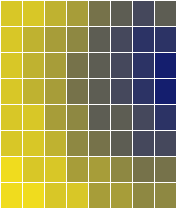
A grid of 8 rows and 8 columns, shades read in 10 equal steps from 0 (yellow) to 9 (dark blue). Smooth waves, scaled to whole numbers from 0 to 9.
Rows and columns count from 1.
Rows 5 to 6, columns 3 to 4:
3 4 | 2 4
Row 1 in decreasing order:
7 6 6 5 3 2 1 1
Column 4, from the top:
3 4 5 5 4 4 3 1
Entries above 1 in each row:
6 7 7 7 6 6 5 4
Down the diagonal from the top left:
1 2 3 5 6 6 5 4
